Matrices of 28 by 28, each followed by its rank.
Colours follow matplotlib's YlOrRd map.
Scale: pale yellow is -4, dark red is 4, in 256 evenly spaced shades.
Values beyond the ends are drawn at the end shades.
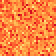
full rank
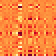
two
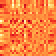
three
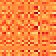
two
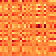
two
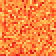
full rank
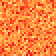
full rank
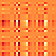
one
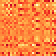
three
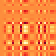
one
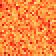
full rank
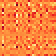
three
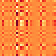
one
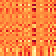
two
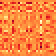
three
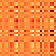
one
